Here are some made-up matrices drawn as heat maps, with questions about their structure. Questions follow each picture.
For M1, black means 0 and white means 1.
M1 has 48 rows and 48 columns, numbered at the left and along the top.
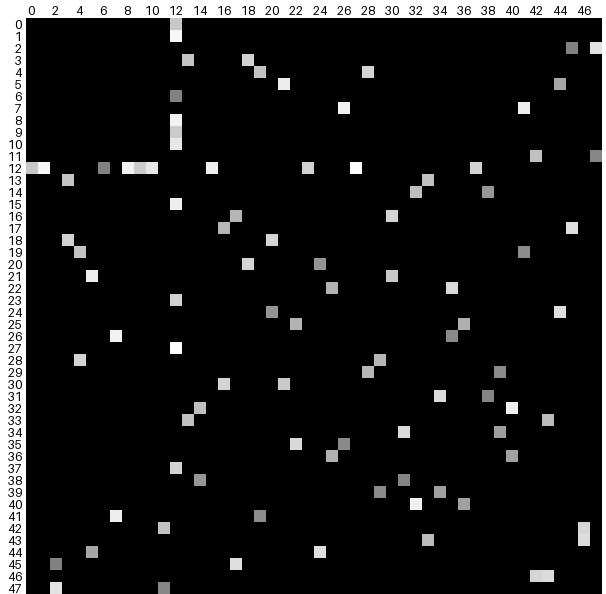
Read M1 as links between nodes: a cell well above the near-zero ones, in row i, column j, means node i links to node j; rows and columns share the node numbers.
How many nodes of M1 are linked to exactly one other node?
10
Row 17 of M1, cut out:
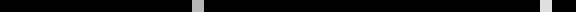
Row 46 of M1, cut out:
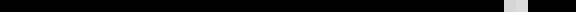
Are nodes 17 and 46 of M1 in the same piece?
yes
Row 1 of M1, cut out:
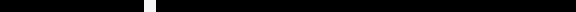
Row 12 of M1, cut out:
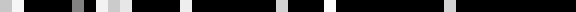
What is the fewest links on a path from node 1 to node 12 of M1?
1
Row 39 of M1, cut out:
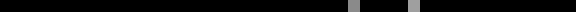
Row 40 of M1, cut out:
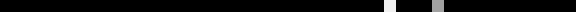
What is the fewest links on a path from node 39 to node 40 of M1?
6
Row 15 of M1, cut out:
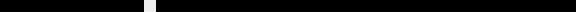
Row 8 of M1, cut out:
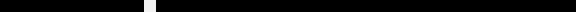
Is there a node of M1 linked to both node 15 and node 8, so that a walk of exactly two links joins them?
yes
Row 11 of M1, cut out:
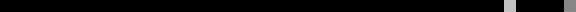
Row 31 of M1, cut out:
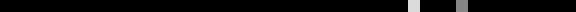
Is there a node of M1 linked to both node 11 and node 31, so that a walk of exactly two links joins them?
no
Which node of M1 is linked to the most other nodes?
node 12
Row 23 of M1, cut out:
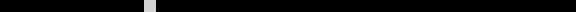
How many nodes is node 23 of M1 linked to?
1
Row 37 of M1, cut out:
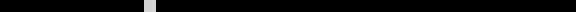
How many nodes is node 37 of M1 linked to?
1
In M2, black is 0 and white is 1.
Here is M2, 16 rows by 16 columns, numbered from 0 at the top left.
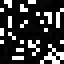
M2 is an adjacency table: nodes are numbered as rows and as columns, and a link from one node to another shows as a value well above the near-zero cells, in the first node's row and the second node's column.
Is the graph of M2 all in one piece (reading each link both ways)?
yes
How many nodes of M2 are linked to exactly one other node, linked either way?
0
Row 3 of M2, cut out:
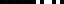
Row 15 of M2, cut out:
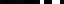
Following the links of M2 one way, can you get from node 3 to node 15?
yes
